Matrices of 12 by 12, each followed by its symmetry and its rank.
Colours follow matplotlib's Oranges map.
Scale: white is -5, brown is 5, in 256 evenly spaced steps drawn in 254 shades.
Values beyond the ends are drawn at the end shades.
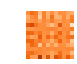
antisymmetric, rank two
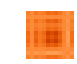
symmetric, rank one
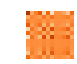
symmetric, rank one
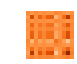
symmetric, rank one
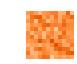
neither, full rank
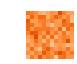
neither, full rank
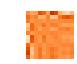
antisymmetric, rank two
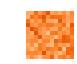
neither, full rank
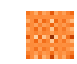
symmetric, rank one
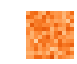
neither, full rank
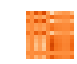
neither, rank one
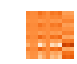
neither, rank one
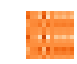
neither, rank one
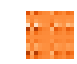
neither, rank one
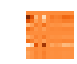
neither, rank one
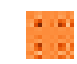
symmetric, rank one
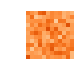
neither, full rank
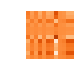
neither, rank one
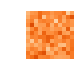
neither, full rank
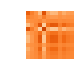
symmetric, rank one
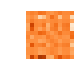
antisymmetric, rank two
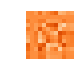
antisymmetric, rank two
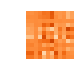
antisymmetric, rank two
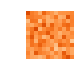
neither, full rank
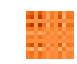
symmetric, rank one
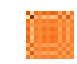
symmetric, rank one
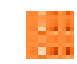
neither, rank one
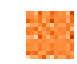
antisymmetric, rank two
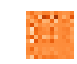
antisymmetric, rank two
